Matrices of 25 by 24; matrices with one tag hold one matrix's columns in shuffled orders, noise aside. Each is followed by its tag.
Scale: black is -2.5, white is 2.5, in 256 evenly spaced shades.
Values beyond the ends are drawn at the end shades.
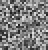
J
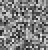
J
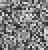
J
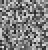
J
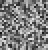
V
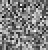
V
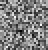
J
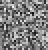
J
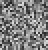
V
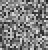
J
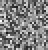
V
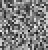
V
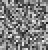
V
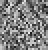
V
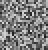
J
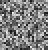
J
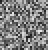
J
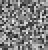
V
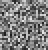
J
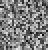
V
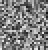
V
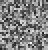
V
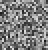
J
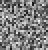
V
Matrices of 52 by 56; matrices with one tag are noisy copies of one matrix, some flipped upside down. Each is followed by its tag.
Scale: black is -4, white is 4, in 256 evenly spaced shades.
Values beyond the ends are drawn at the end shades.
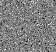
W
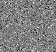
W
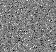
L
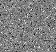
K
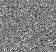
L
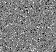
W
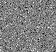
W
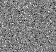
L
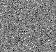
L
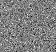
K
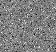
K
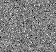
K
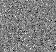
L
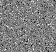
W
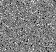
W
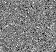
W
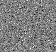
L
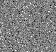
L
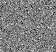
W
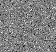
K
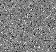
K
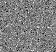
W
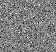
K
